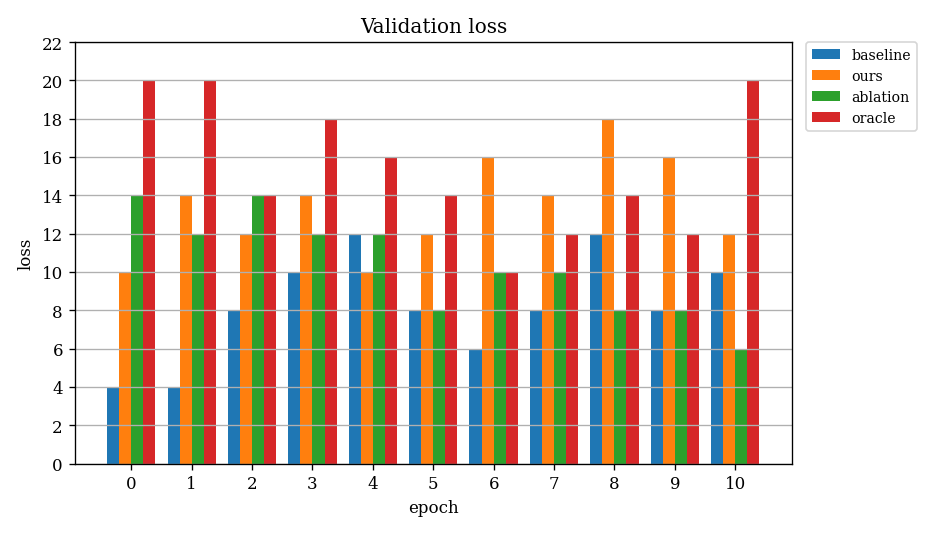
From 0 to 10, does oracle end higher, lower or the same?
the same
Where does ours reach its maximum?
8
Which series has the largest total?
oracle
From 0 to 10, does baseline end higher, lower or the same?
higher
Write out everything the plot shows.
Title: Validation loss
x-axis: epoch, ticks 0 1 2 3 4 5 6 7 8 9 10
y-axis: loss, ticks 0 2 4 6 8 10 12 14 16 18 20 22
Legend: baseline, ours, ablation, oracle
Values:
baseline: 4 4 8 10 12 8 6 8 12 8 10
ours: 10 14 12 14 10 12 16 14 18 16 12
ablation: 14 12 14 12 12 8 10 10 8 8 6
oracle: 20 20 14 18 16 14 10 12 14 12 20
